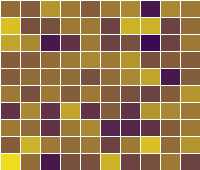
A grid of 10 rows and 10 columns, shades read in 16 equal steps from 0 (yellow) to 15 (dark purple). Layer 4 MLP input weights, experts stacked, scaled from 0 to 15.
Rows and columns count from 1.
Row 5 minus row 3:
5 2 -6 -4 3 -3 -4 -11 3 2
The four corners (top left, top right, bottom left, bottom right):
8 7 0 11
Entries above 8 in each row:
3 4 6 5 4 6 5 5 2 6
